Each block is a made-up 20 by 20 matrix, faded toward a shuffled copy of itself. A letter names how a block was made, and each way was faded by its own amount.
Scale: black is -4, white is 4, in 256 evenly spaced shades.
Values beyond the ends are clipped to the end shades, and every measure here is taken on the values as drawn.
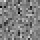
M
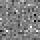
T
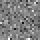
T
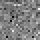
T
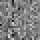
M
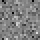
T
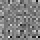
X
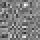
X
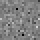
T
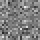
X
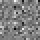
X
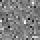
T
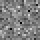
T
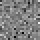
T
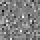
T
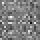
X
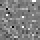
T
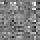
X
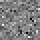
T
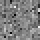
M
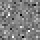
T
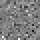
T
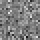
M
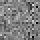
M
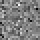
M
